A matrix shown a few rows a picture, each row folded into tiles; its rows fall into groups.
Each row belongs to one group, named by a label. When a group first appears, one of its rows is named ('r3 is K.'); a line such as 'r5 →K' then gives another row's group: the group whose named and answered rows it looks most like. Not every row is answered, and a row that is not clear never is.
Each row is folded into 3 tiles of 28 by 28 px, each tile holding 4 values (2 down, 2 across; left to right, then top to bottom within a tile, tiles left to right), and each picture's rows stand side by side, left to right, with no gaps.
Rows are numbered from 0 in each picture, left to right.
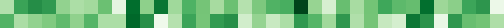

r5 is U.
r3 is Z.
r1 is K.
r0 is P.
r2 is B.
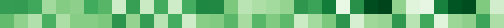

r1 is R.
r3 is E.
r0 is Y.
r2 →P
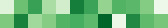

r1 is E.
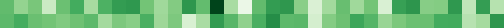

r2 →Z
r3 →Y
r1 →P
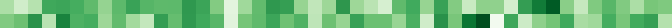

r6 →P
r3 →Y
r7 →B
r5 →B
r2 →Y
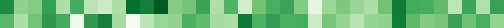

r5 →R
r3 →Y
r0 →K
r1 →E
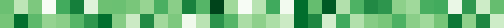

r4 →P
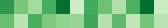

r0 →U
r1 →U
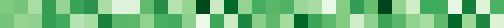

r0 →K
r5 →R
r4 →Z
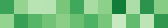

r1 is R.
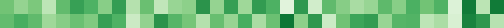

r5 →K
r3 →R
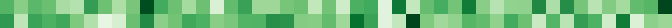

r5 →Z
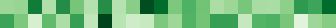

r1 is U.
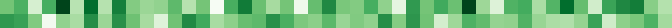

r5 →Z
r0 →U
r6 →U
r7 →P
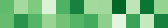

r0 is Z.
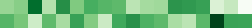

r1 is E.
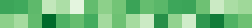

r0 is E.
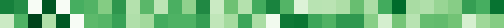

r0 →R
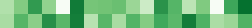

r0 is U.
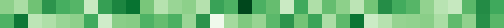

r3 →R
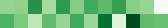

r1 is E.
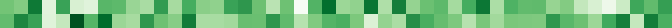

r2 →U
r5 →U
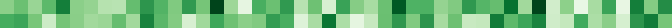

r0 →U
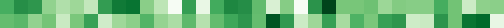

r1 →P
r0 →Y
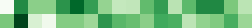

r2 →P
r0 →U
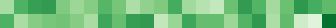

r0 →P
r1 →B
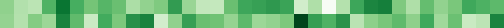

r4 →P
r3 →E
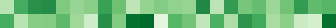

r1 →B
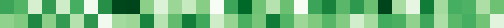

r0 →R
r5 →K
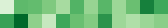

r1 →U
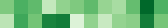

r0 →B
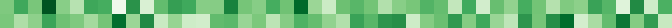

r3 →Z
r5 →R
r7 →R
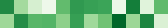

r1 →R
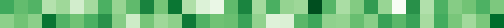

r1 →U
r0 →E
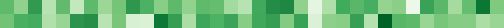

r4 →E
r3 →Y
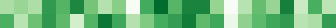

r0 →K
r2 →Y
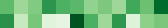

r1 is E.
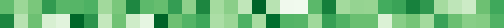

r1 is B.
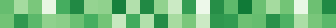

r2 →K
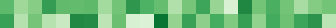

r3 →B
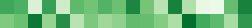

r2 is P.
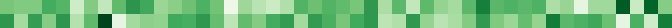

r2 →Y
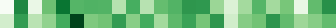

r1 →R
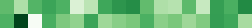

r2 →K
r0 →E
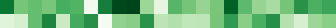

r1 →P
